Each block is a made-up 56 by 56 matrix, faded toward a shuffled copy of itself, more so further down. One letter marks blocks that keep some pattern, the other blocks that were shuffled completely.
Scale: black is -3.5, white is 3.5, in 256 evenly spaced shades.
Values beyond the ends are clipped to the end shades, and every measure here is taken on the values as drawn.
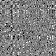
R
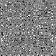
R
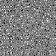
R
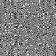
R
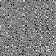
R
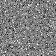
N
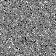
N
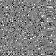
R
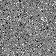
N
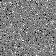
N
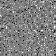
R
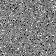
N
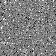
N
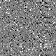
R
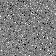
N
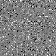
R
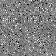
R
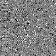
R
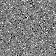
N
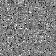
R
